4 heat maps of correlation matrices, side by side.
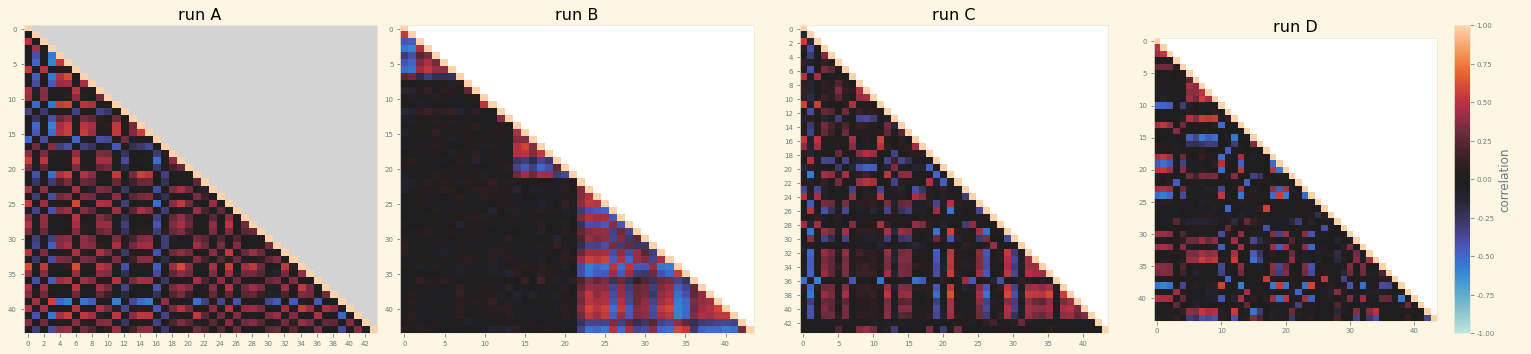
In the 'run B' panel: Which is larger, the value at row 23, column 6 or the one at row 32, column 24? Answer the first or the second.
the second
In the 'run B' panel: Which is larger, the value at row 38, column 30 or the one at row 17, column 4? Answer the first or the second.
the first
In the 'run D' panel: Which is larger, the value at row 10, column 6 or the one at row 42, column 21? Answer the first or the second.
the second
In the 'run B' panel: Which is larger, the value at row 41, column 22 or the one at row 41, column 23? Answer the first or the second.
the second
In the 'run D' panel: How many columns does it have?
44
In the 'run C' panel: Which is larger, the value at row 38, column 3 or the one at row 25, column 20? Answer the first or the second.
the first
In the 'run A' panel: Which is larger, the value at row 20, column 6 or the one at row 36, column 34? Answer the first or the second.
the first
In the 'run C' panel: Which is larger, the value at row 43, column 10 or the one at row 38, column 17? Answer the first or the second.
the first
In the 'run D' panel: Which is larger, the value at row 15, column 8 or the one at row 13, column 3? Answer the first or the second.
the second
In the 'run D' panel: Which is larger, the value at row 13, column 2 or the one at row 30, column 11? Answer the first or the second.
the first
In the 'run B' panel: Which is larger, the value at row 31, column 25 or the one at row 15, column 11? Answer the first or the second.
the second
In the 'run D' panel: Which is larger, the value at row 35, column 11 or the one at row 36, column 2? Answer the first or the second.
the second
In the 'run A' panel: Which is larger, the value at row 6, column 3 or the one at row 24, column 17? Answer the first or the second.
the first
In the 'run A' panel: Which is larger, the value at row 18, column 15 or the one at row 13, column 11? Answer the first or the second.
the second
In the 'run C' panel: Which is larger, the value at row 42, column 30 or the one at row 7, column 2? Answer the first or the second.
the second
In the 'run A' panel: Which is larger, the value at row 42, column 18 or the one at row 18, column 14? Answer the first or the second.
the first
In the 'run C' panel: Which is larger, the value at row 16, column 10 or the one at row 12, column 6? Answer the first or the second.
the second
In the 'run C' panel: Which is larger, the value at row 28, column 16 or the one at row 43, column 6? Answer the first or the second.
the first
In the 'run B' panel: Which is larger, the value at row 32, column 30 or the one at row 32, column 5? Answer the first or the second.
the first
